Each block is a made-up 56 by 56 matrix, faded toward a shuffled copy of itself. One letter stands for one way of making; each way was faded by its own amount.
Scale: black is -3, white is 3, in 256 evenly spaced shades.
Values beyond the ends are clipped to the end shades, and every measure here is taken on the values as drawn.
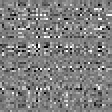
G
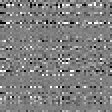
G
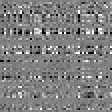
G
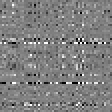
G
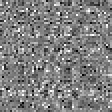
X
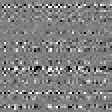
G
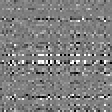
G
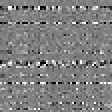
G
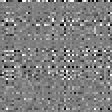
G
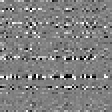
G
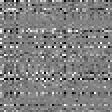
G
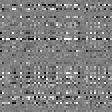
G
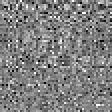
X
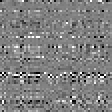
G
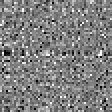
X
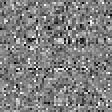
X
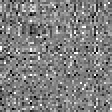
X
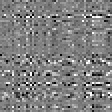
G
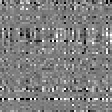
G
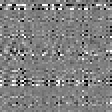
G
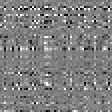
G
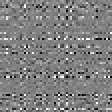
G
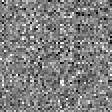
X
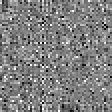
X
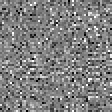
X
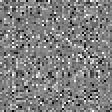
X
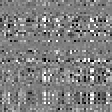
G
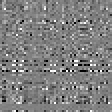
G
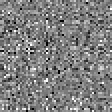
X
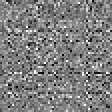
X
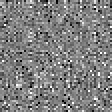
X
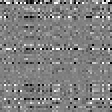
G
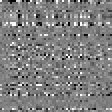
G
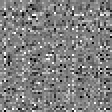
X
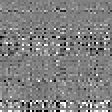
G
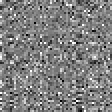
X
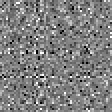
X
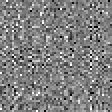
X
